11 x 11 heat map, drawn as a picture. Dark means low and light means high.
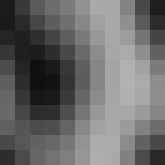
The middle right is the calmest part. The ninth with the highest average is the middle right. The ninth with the lowest average is the middle left.
